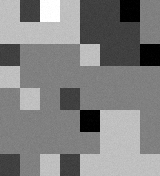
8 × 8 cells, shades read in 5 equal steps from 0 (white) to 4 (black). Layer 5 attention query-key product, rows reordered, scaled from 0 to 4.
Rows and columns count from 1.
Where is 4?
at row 1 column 7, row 3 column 8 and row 6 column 5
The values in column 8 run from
1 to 4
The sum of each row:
17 15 20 15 16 16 14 13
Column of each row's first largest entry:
7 5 8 2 4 5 1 1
